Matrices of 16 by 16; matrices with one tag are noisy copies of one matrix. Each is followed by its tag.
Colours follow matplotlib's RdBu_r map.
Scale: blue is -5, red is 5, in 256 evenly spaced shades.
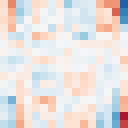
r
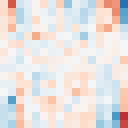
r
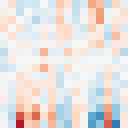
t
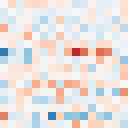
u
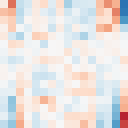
r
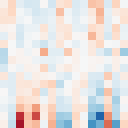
t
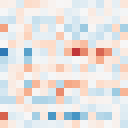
u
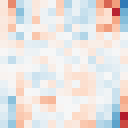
r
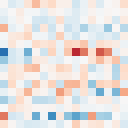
u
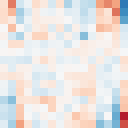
r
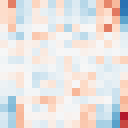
r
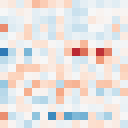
u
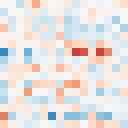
u
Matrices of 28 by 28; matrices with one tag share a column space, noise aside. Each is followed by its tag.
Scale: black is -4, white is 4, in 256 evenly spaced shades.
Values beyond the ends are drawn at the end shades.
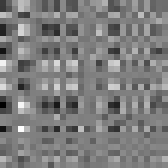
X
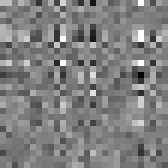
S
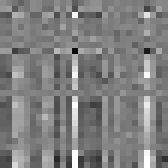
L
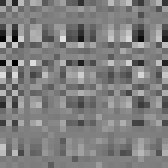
S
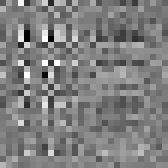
S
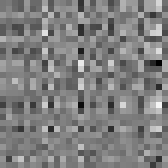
X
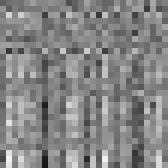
L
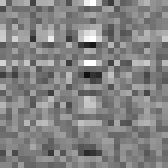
S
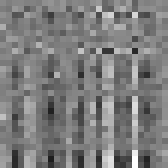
L
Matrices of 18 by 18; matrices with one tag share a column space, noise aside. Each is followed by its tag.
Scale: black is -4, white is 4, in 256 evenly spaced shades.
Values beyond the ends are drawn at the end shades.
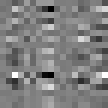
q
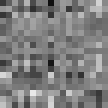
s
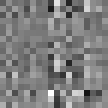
s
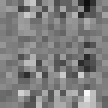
s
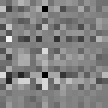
q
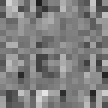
s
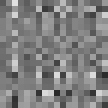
s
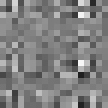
s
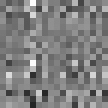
s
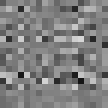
q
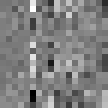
s
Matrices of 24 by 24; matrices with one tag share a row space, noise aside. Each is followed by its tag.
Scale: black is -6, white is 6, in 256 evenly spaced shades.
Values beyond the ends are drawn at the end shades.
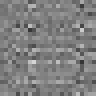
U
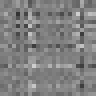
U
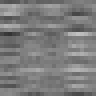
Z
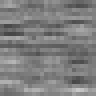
Z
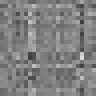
U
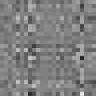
U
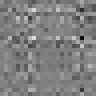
U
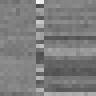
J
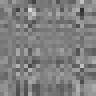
U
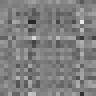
U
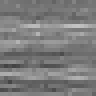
Z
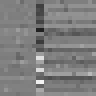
J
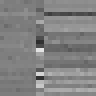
J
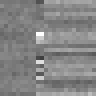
J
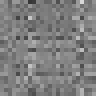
U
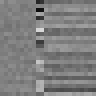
J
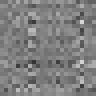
U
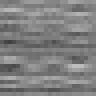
Z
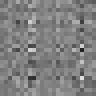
U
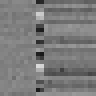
J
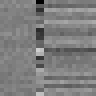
J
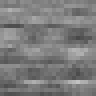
Z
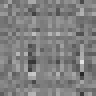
U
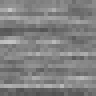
Z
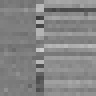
J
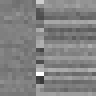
J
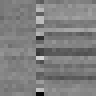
J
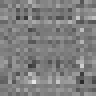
U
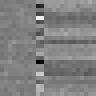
J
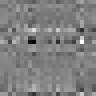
U
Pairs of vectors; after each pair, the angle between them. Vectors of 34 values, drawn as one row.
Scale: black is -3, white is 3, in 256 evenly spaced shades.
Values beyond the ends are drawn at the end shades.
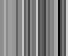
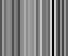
orthogonal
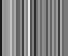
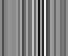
orthogonal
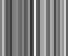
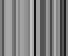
nearly opposite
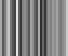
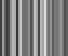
nearly opposite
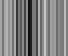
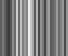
nearly opposite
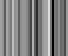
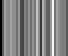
partly opposed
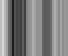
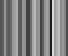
orthogonal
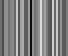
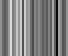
orthogonal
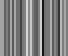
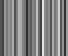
nearly opposite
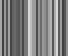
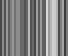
orthogonal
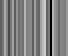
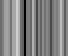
orthogonal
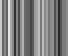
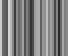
nearly parallel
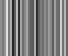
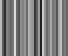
orthogonal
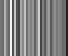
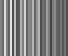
nearly parallel
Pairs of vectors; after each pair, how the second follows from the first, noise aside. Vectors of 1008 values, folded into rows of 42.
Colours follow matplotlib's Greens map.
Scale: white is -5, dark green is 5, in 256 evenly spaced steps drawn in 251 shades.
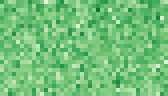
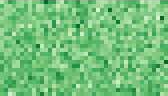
negated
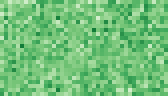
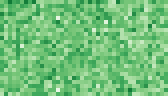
negated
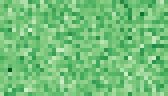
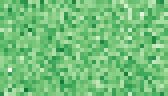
negated
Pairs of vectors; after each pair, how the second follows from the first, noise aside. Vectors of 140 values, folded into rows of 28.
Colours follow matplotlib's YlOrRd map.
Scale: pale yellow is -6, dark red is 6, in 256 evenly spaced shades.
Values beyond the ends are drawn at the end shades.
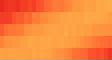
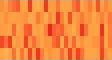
shuffled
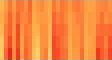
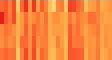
wrapped around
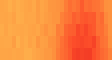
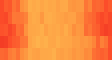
wrapped around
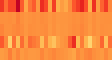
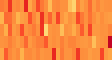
shuffled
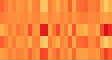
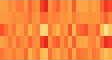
negated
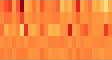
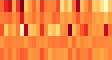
scaled up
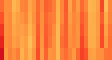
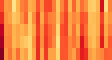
scaled up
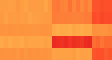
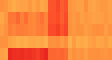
wrapped around
